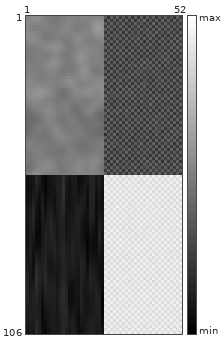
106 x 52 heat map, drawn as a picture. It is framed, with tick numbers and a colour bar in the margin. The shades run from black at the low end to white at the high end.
The table splits into 2 rows of 2 panels. Panel 1,1: middling, blotchy, faint in contrast. Panel 1,2: low, checkered. Panel 2,1: very low, streaked downward, faint in contrast. Panel 2,2: very high, checkered, faint in contrast.
